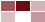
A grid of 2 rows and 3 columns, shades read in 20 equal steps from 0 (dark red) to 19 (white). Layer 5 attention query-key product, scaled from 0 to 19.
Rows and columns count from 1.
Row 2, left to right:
14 19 11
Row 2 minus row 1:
8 19 -2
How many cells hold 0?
1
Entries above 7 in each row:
1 3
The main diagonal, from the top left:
6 19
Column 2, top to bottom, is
0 19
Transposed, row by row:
6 14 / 0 19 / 13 11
